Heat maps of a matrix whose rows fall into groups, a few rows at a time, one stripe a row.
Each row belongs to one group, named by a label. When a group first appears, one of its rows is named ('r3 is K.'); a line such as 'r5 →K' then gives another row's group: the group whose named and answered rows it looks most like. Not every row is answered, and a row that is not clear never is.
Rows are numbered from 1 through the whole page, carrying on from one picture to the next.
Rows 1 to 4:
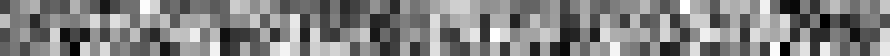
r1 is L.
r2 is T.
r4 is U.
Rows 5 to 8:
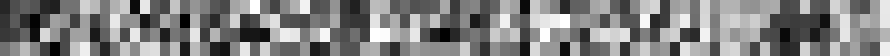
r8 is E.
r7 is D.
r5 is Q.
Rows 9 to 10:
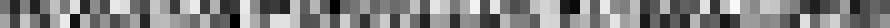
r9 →T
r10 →U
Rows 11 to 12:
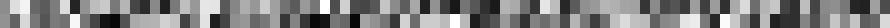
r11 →U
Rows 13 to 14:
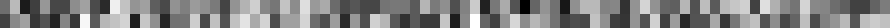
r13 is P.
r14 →Q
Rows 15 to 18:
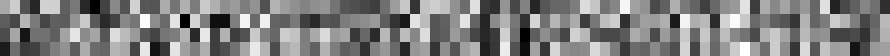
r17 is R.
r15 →P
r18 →Q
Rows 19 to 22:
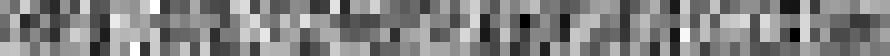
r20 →P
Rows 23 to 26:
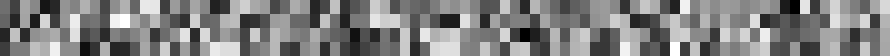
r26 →L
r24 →D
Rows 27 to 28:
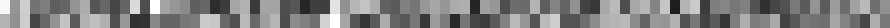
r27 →E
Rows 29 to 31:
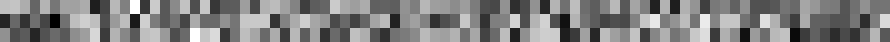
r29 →E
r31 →T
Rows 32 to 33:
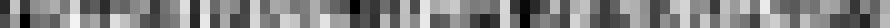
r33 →R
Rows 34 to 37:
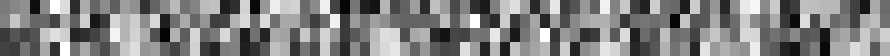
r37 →D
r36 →D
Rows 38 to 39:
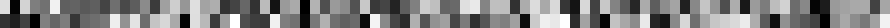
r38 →T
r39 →D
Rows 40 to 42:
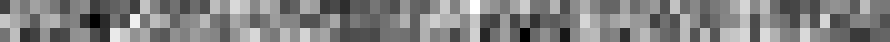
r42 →P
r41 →P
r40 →L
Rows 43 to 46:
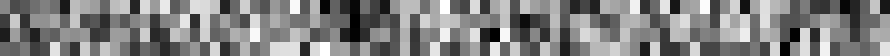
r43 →T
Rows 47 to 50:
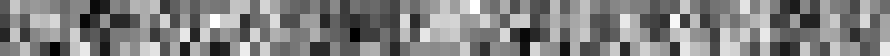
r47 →L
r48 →L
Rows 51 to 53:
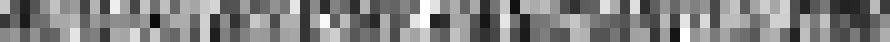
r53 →R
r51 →T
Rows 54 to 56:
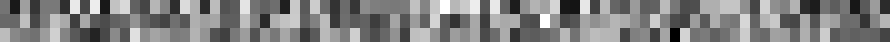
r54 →T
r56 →P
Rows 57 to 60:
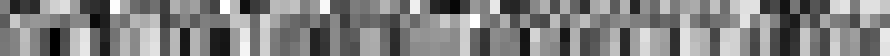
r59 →E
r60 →E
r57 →D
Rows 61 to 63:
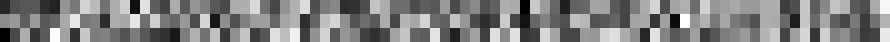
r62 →R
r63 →U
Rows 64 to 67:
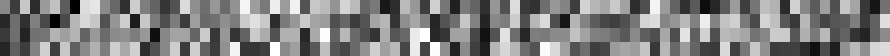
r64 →U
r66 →R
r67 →D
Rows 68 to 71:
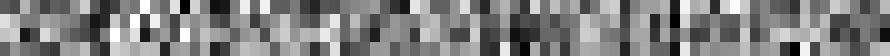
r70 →P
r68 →E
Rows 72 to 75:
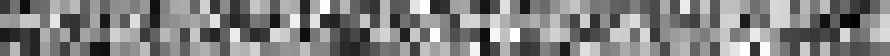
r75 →P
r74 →D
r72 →R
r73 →T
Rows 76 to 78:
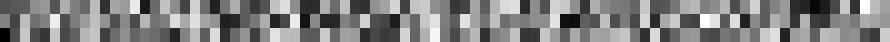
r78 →U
